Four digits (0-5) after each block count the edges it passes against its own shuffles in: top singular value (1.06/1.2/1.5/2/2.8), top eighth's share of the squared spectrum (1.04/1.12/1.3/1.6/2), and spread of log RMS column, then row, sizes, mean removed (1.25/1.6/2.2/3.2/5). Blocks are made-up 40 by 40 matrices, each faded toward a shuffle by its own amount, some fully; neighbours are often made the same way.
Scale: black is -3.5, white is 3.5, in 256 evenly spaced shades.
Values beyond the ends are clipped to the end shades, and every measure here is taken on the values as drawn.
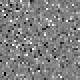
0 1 0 0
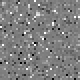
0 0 0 0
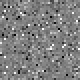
0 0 0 0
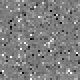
2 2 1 0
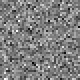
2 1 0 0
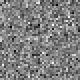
2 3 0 1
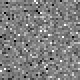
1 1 0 0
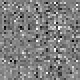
4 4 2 2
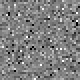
2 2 1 0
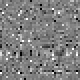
3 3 1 2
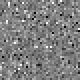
1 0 0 0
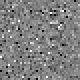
2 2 0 0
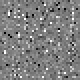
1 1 1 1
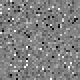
1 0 0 0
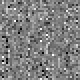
1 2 2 0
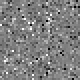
0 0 0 0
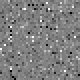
1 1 0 0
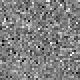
0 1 0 0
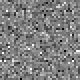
2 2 0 0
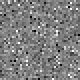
0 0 0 0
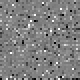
2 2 0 0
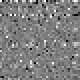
3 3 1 2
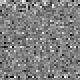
2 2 0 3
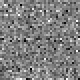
1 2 0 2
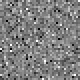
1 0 0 0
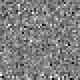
0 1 0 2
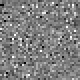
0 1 0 1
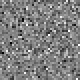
0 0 0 1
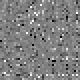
3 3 1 1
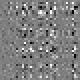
4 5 3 3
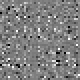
3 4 2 2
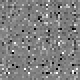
2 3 1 1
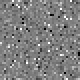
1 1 1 0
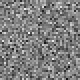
1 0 0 0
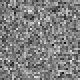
2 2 0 0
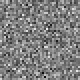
0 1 0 0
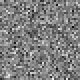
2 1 0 0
